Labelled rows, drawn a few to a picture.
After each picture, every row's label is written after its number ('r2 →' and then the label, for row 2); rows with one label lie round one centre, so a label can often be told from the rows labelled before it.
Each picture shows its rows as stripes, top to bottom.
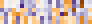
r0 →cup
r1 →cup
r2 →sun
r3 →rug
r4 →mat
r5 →mat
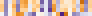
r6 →mat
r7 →mat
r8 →mat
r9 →rug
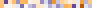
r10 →mat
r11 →cup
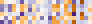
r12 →cup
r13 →sun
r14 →sun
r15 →cup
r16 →mat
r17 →sun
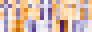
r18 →mat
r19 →sun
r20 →mat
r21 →mat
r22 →mat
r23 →rug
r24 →rug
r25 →rug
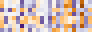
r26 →cup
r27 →cup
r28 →sun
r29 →cup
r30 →mat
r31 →mat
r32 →cup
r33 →sun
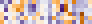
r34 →sun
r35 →rug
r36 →rug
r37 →cup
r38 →mat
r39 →cup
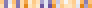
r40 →mat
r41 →mat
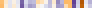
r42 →cup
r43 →cup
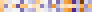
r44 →cup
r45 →mat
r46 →cup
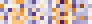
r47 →rug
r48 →cup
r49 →sun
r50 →rug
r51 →mat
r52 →rug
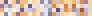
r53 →mat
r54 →sun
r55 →cup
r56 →mat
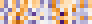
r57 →mat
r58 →mat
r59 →sun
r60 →rug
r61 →mat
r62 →rug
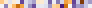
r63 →cup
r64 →rug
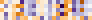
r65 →cup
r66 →rug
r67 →cup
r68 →rug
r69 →mat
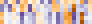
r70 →mat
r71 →sun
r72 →sun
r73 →cup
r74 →cup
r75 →cup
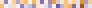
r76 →mat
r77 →cup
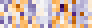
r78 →sun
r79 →rug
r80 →rug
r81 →cup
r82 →sun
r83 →sun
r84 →mat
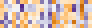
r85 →mat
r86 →cup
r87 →cup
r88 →mat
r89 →mat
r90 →sun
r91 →mat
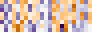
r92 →mat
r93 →sun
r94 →sun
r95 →mat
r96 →mat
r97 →sun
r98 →rug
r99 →rug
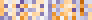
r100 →cup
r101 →mat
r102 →cup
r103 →mat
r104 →sun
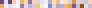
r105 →sun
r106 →cup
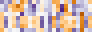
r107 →sun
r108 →rug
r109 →rug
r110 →cup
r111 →mat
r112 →mat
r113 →mat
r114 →cup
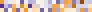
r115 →cup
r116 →sun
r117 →mat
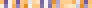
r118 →mat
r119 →mat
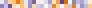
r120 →rug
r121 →sun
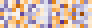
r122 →mat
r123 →rug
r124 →sun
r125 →cup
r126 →sun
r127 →rug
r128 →mat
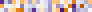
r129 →sun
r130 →cup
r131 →rug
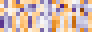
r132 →mat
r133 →rug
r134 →cup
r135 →mat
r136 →sun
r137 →sun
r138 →sun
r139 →mat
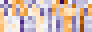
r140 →rug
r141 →sun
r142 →mat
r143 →mat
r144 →cup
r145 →cup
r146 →cup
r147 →cup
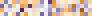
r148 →mat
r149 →sun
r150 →cup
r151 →mat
